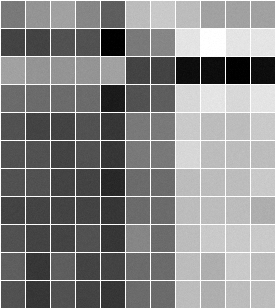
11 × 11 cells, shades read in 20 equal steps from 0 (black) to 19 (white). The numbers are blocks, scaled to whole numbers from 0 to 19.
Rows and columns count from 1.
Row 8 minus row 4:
-3 -3 -3 -3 2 2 1 -2 -3 -2 -4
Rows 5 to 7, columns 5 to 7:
4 9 9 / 4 9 9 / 3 8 8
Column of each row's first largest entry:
7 9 1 9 8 8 11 8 9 10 8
